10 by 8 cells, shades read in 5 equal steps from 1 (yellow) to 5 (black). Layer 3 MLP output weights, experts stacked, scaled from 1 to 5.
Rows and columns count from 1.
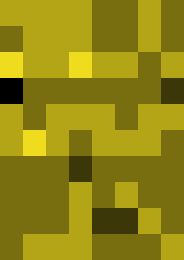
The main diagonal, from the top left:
2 2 2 3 2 2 3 3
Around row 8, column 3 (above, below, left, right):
3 3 3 2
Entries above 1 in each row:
8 8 6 8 8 7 8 8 8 8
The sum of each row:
19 20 15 27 18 17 25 22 24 20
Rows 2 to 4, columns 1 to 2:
3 2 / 1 2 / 5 3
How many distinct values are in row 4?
3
